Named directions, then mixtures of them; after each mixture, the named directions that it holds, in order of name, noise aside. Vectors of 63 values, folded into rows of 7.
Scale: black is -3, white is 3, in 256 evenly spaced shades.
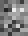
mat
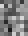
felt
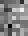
felt, mat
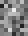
felt, mat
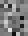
felt, mat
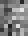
felt, mat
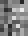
felt, mat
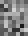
felt, mat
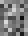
felt, mat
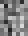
felt
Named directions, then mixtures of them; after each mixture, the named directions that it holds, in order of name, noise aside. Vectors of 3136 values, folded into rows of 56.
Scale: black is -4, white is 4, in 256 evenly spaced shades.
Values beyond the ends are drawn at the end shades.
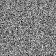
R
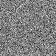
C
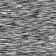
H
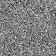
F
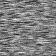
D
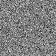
C, F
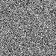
C, F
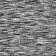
D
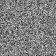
R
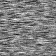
D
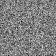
R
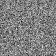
R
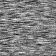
D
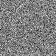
C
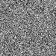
F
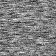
C, D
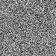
F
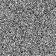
F, R
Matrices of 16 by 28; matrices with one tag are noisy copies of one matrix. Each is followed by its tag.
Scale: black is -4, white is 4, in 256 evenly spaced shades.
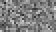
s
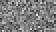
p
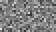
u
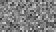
p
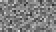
u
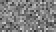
p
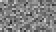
u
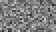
u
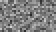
u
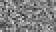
s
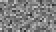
u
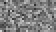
s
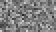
s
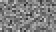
u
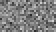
p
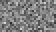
p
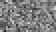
s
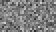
p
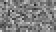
s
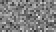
p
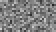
u
